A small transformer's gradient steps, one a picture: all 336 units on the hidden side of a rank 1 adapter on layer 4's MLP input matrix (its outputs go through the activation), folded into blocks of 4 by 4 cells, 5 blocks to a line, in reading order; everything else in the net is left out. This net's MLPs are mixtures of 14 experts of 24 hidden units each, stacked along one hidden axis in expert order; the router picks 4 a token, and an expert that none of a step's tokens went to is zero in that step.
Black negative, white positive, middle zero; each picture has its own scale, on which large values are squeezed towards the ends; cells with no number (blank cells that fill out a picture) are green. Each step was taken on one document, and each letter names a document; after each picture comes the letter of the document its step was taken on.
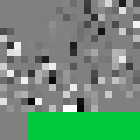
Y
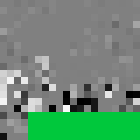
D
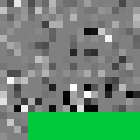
D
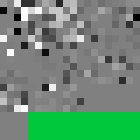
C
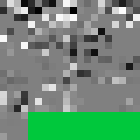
C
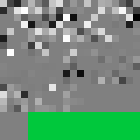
C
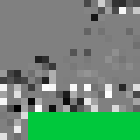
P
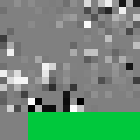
Y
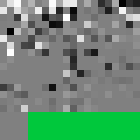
C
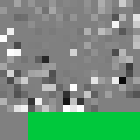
Y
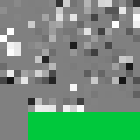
Y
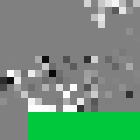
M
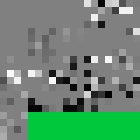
M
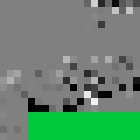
M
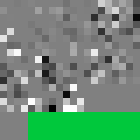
Y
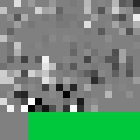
Y
